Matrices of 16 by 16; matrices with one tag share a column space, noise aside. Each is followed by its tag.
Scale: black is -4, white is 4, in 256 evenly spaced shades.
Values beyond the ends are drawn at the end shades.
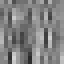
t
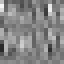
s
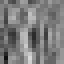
t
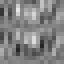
s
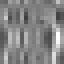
t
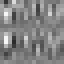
s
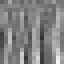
t
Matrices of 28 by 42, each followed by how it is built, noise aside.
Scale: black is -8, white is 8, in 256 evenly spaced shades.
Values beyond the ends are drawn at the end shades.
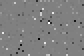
sparse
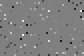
sparse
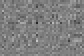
low rank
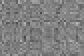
low rank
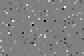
sparse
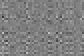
low rank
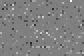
sparse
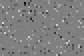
sparse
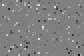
sparse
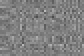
low rank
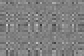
low rank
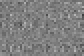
low rank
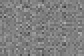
low rank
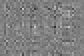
low rank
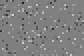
sparse
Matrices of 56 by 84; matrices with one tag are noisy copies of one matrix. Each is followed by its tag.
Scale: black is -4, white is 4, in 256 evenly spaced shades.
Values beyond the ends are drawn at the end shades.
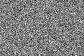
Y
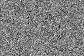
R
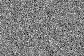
Y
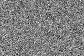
R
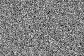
Y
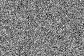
R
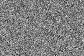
R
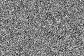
R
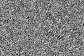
R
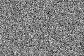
Y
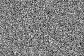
Y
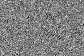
R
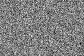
Y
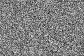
Y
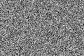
R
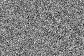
R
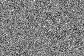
R
